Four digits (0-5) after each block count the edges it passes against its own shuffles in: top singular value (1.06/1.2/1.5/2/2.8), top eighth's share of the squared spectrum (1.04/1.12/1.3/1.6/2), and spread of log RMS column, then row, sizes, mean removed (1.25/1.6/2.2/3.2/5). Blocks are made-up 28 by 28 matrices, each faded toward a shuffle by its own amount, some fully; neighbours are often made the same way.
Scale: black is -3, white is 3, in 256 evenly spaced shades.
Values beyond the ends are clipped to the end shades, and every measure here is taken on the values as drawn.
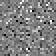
0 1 0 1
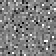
1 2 0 0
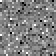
0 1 0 0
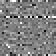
3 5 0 2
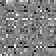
3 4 0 2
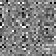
3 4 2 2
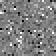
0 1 0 0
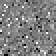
1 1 0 0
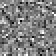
2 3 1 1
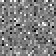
3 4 2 1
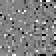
3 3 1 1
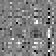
4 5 2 1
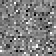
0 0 0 0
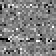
2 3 0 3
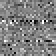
2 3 0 3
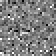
1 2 0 0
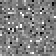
2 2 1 0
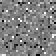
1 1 0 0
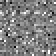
2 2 0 1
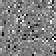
2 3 1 1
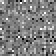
2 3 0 2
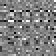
4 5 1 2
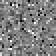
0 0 0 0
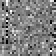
2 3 2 0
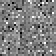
0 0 1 0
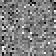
1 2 2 0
